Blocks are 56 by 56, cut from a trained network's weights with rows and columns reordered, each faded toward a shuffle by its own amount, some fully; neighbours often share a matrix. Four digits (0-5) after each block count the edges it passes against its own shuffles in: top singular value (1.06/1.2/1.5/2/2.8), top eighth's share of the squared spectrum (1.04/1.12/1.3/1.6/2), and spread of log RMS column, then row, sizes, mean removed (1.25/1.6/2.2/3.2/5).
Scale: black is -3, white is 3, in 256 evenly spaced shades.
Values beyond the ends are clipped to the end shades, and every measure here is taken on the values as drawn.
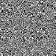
3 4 2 2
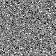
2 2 0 1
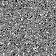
0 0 0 0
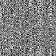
3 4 2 2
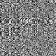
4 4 2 2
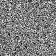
0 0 0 0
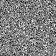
0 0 0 0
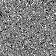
0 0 0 0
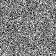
0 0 0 0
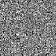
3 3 2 1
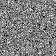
0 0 0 0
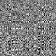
4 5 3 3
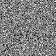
2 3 1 1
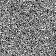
0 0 0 0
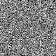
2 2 1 0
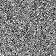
1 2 0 0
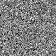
2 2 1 0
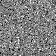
1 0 0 0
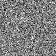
1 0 0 0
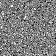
0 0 0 0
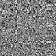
3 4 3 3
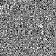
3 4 2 2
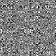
3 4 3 3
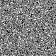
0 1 0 0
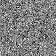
0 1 0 0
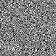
3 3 0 2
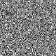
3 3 2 0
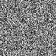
3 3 2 0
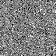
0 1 0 0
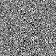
3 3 2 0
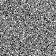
0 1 0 0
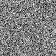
1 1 0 0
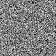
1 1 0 0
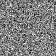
2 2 0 0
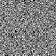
3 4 2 1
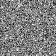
1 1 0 0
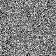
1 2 0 0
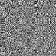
3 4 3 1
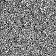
2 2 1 0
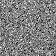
1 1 0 0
